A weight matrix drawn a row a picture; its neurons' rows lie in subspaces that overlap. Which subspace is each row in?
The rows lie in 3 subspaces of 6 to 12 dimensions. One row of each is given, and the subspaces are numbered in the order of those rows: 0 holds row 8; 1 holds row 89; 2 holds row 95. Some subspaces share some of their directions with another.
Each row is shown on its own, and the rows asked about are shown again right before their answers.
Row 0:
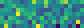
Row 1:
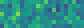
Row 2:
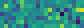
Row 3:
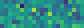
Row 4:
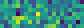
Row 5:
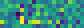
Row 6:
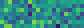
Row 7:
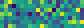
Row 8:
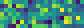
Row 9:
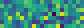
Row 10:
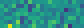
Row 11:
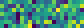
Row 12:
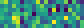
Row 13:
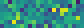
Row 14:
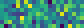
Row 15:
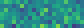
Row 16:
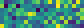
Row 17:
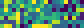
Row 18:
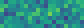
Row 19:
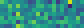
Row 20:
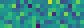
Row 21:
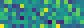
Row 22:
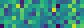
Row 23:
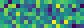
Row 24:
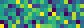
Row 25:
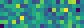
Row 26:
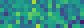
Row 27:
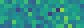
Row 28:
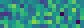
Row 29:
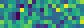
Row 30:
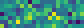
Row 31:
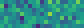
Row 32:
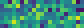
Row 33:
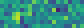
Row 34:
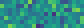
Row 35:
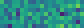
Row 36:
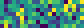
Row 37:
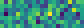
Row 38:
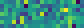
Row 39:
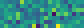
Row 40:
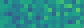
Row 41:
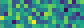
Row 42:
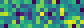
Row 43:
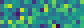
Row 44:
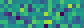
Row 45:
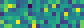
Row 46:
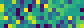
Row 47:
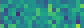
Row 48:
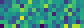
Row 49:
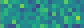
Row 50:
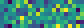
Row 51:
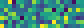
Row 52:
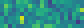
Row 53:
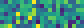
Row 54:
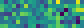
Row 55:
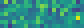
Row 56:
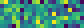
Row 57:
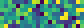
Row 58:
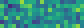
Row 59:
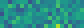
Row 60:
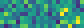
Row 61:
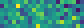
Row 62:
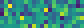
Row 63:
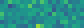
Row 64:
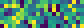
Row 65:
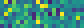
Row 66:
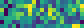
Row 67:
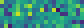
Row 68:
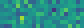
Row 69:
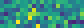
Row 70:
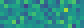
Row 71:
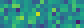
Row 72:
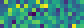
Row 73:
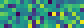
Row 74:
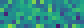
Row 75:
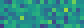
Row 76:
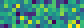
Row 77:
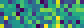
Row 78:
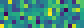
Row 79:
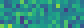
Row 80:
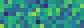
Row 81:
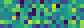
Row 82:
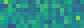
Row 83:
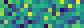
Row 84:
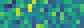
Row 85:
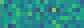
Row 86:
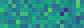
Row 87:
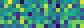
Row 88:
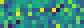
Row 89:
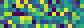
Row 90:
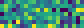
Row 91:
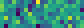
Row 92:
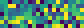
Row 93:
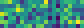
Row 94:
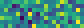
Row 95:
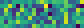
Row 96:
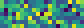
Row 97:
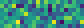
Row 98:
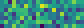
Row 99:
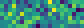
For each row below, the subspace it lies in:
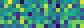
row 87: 2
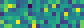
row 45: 2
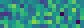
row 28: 1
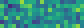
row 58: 2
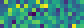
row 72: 0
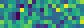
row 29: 2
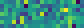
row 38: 0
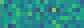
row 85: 2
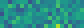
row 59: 2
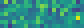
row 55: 0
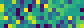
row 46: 1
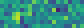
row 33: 2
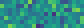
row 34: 2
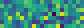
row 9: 1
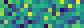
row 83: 1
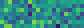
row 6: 1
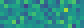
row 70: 0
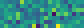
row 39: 2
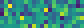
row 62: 1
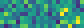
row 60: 1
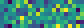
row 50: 2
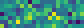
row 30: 2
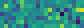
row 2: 1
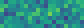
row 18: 0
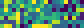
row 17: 1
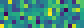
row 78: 0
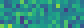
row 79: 2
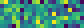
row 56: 2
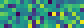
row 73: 2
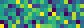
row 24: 2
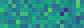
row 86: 1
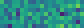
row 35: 1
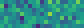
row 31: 1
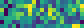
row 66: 2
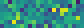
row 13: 1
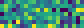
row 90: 1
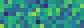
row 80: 0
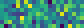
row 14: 1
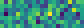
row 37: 0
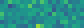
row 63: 2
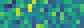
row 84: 1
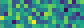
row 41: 0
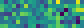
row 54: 1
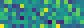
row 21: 0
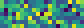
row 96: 0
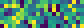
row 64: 2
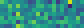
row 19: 0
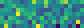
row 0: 2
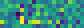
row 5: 1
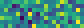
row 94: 1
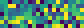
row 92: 2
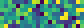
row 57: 2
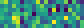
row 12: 2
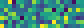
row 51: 0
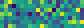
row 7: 2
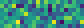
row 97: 2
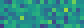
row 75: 0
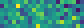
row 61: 2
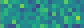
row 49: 0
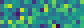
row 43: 2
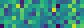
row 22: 2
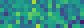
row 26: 2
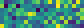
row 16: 2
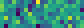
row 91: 1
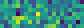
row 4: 1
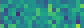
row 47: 2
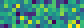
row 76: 2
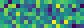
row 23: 2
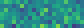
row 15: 0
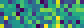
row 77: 2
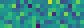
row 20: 1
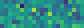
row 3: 0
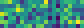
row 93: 2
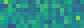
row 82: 0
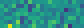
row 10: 2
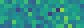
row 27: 1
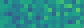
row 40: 1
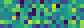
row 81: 2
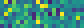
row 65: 0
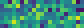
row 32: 1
